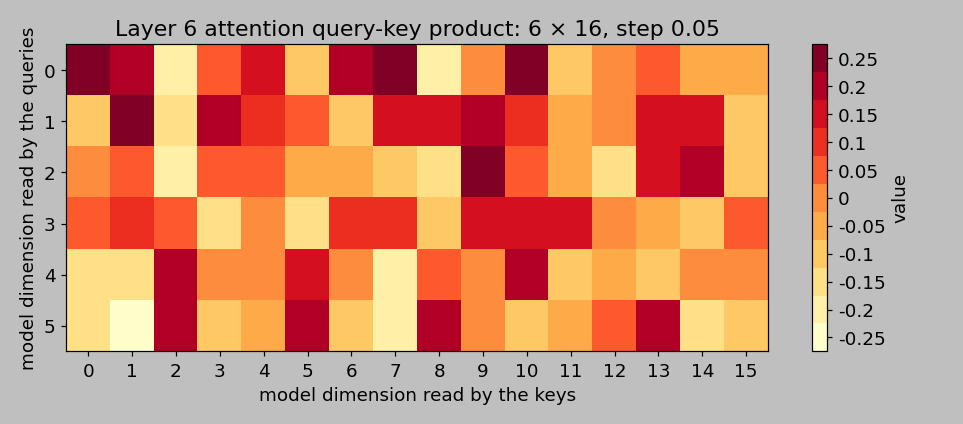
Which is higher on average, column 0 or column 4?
column 4
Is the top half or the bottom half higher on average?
top
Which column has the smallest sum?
15
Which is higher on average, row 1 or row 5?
row 1
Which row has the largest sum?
1
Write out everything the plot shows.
Title: Layer 6 attention query-key product: 6 × 16, step 0.05
x-axis: model dimension read by the keys, ticks 0 1 2 3 4 5 6 7 8 9 10 11 12 13 14 15
y-axis: model dimension read by the queries, ticks 0 1 2 3 4 5 (0 at the top)
Colour bar: value, ticks -0.25 -0.2 -0.15 -0.1 -0.05 0 0.05 0.1 0.15 0.2 0.25
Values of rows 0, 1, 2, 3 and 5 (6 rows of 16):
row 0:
0.25 0.2 -0.2 0.05 0.15 -0.1 0.2 0.25 -0.2 0 0.25 -0.1 0 0.05 -0.05 -0.05
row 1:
-0.1 0.25 -0.15 0.2 0.1 0.05 -0.1 0.15 0.15 0.2 0.1 -0.05 0 0.15 0.15 -0.1
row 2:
0 0.05 -0.2 0.05 0.05 -0.05 -0.05 -0.1 -0.15 0.25 0.05 -0.05 -0.15 0.15 0.2 -0.1
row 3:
0.05 0.1 0.05 -0.15 0 -0.15 0.1 0.1 -0.1 0.15 0.15 0.15 0 -0.05 -0.1 0.05
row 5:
-0.15 -0.25 0.2 -0.1 -0.05 0.2 -0.1 -0.2 0.2 0 -0.1 -0.05 0.05 0.2 -0.15 -0.1
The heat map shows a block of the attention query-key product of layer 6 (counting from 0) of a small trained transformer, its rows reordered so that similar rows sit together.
